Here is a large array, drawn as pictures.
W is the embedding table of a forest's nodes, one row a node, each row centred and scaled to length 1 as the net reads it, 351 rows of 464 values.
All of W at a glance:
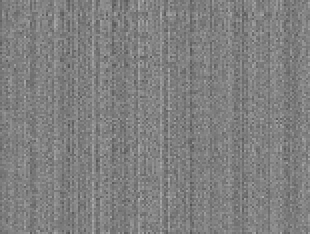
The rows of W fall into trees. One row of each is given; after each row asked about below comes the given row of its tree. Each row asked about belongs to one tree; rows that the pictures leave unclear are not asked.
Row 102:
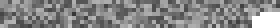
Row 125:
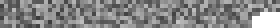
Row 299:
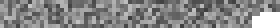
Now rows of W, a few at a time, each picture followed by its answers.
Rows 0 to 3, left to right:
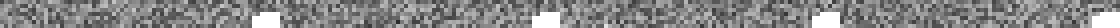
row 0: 299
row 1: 299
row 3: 102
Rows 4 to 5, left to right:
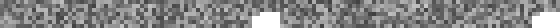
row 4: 299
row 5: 299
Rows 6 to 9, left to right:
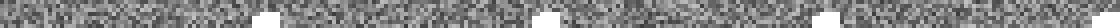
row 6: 299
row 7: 299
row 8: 299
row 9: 102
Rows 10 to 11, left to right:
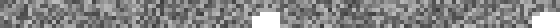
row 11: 299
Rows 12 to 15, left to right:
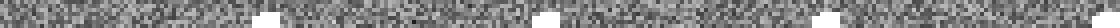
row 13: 299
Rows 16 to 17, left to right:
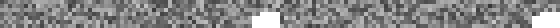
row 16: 299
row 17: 125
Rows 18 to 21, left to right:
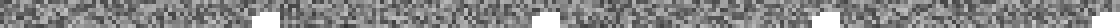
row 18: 125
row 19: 125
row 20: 102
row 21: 125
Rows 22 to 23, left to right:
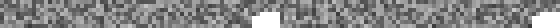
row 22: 125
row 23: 125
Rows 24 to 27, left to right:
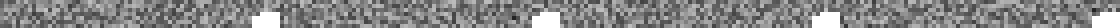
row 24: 299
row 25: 125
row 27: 125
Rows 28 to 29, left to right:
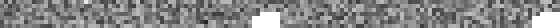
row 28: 125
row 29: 299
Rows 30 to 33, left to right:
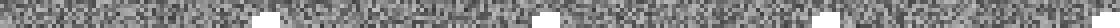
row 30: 299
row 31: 299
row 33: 299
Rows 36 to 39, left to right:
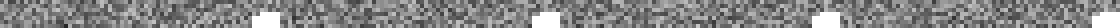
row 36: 299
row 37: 299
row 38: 299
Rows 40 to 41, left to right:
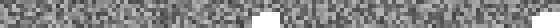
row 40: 299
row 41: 125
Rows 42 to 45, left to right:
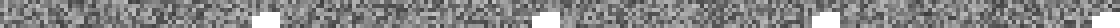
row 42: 299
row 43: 102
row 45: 299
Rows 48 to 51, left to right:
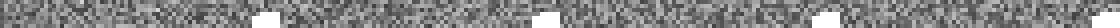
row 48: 125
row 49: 102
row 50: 125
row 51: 125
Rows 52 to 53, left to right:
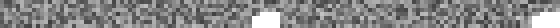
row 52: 125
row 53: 102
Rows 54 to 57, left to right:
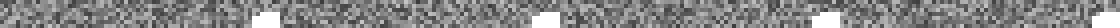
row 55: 102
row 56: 102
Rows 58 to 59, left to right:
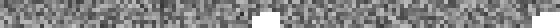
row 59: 102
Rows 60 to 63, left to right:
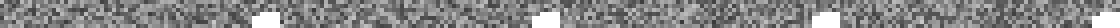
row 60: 125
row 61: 102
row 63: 299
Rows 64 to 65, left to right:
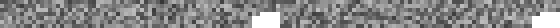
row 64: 299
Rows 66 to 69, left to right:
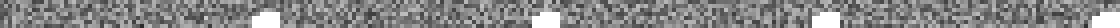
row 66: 125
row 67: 299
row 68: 299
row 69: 125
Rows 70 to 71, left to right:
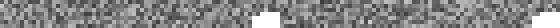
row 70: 299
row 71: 102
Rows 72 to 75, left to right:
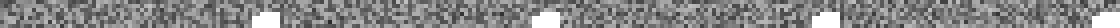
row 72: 299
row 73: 125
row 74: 299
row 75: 125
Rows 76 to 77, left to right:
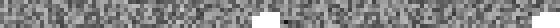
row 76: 299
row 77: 299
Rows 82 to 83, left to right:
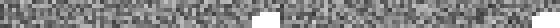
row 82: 125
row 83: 125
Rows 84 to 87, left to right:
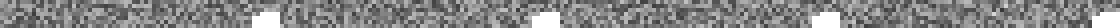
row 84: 102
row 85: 102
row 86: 102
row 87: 102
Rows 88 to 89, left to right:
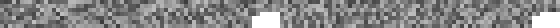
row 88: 125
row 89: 299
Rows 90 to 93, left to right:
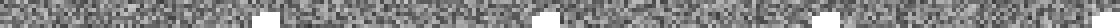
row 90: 299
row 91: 125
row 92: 125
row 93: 299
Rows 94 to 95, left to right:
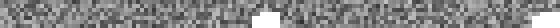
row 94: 299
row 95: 102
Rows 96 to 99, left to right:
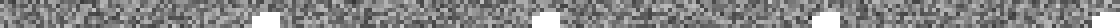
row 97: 299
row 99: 299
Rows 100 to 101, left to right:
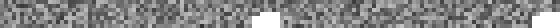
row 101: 299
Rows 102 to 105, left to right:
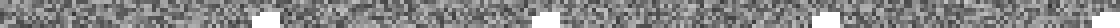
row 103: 125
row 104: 299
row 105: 102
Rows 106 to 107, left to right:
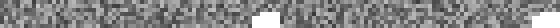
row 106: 125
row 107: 102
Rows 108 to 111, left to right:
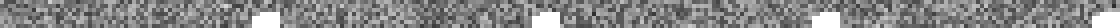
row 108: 299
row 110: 102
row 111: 299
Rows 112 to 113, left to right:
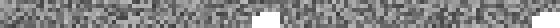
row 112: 102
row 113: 125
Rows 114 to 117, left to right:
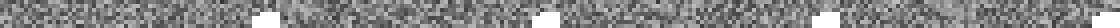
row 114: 299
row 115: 102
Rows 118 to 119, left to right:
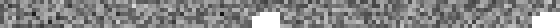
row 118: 125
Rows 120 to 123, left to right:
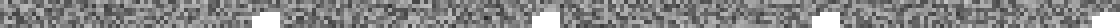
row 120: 102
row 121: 102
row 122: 125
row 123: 102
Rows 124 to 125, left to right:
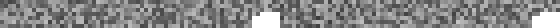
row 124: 299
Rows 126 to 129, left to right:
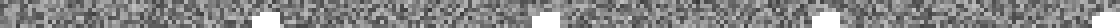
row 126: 299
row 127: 102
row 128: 102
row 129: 299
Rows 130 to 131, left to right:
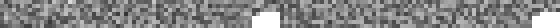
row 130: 125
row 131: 125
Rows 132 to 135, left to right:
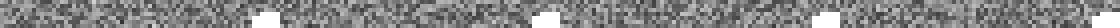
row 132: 102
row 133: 125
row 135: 299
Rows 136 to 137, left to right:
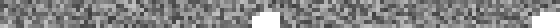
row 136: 299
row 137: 125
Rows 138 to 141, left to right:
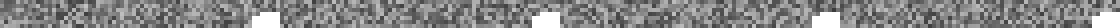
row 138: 299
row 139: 125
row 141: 299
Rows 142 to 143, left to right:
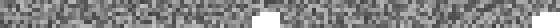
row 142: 125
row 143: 299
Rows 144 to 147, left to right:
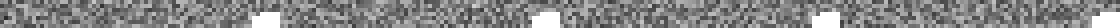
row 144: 102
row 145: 102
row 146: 102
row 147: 125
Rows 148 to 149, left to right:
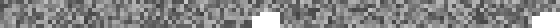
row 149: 125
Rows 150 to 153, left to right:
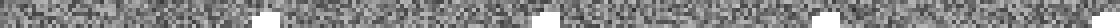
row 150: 299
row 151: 102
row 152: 125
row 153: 125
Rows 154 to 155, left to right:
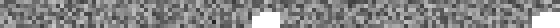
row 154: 299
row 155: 299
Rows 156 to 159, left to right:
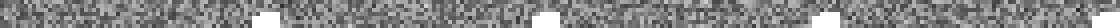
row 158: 102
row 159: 102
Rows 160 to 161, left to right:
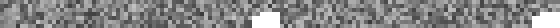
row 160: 299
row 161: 125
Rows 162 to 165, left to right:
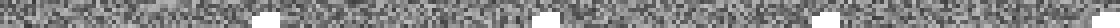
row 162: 125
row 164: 125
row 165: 125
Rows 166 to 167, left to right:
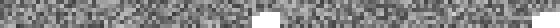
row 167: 102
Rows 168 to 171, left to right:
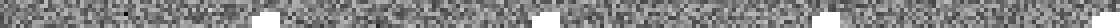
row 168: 125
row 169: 102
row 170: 299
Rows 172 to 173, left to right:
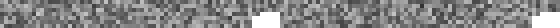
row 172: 102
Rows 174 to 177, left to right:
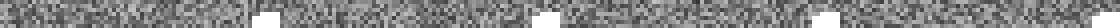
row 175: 299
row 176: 102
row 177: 125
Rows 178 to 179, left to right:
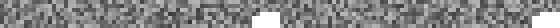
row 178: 125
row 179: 125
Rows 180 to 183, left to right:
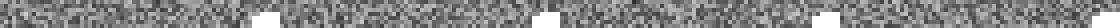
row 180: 102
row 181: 299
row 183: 125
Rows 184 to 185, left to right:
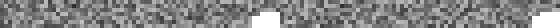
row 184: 125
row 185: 102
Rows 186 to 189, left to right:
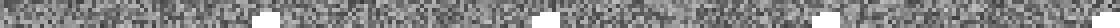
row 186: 299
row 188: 299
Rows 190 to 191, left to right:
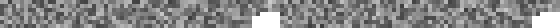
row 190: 102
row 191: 102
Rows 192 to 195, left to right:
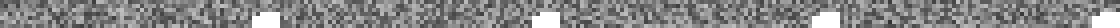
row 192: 299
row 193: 299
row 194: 125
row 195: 125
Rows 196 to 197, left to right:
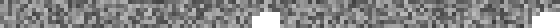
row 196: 299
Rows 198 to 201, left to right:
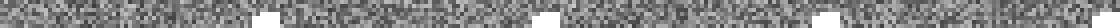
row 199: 102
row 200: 102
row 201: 299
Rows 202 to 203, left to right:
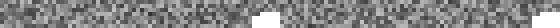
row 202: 125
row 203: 102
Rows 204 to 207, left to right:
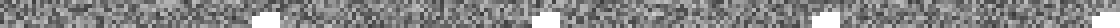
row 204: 125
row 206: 102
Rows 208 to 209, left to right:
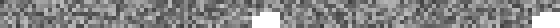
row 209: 299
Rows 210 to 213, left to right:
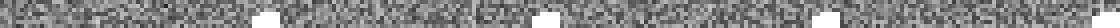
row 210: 299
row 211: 125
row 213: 125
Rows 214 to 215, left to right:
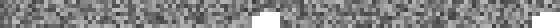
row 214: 125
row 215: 299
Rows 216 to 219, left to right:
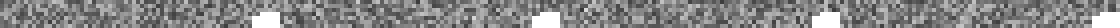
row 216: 299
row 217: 102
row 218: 299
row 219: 299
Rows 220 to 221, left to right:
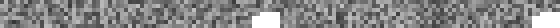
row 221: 299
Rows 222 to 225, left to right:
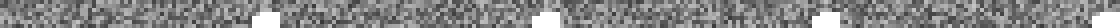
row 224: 299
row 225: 299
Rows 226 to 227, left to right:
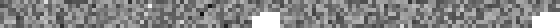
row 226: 299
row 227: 299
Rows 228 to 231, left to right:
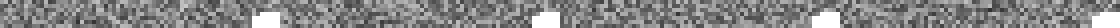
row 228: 102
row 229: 299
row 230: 125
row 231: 102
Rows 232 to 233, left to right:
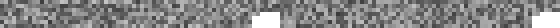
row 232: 102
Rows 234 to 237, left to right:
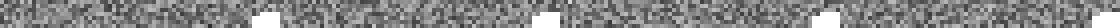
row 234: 125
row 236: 125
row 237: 299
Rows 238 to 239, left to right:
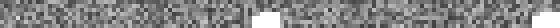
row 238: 299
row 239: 299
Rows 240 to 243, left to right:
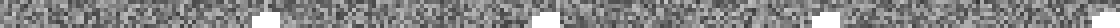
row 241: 299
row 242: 102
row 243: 102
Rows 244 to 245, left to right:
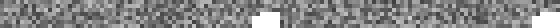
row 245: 125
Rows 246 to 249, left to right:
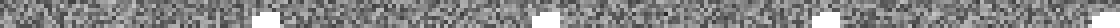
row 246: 299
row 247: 102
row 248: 299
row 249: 102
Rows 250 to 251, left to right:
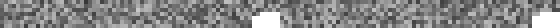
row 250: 125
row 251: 299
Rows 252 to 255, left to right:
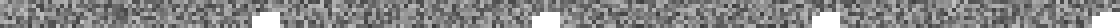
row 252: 102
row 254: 299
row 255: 299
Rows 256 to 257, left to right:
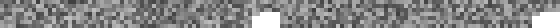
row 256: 299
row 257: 102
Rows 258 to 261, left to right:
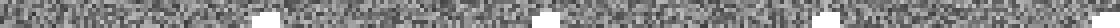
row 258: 102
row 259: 299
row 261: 102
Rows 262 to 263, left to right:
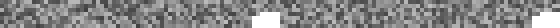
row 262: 125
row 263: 299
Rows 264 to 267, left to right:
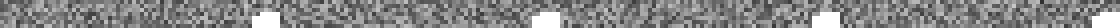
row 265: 125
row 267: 125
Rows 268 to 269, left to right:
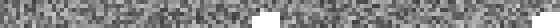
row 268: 125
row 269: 102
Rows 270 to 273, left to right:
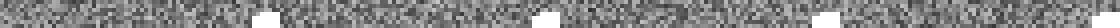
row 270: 299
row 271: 125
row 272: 102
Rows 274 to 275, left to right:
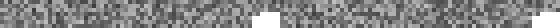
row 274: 299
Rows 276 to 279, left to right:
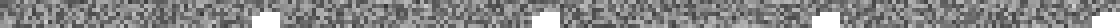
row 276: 299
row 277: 102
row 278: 125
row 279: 125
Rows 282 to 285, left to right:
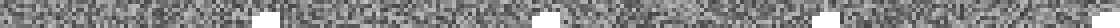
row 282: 299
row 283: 125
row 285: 102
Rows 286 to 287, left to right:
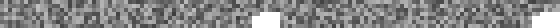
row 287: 102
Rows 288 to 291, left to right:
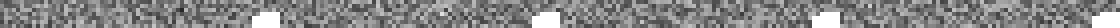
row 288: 125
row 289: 125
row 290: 102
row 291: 125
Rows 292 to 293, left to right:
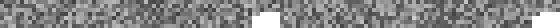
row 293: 299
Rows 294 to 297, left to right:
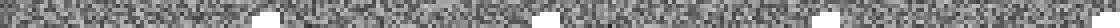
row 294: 125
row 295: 125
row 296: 125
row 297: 299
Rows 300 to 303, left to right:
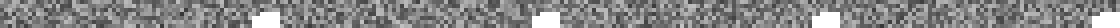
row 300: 102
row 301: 102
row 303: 299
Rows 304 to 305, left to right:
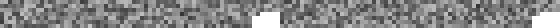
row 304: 102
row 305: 125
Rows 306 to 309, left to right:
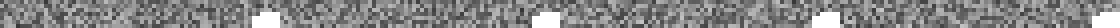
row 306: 299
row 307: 299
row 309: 102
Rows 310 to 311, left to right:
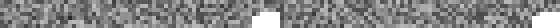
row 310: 125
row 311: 125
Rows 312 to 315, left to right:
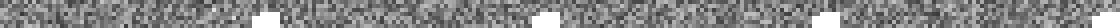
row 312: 299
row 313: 125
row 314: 299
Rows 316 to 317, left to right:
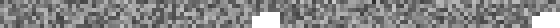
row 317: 125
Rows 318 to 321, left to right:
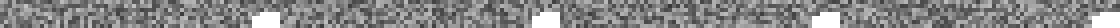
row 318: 102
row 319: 299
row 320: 125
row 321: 102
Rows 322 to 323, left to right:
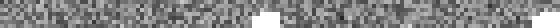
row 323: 102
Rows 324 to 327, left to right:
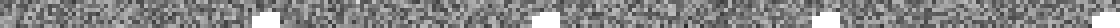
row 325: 102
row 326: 299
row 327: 299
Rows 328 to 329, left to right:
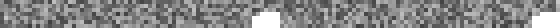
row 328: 125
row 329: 299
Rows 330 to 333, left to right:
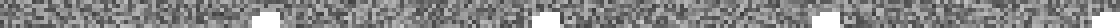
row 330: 125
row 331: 299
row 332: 102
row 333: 102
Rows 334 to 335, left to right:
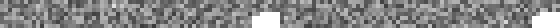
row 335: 125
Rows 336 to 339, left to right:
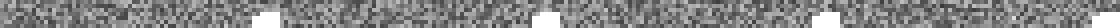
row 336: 102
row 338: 299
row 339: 102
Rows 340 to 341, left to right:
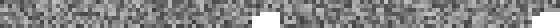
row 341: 102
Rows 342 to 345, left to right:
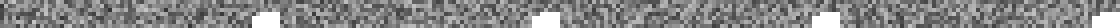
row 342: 125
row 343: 102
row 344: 299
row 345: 299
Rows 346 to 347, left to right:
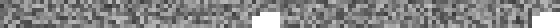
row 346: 125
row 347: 299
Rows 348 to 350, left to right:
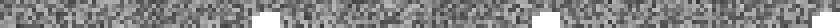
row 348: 299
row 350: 299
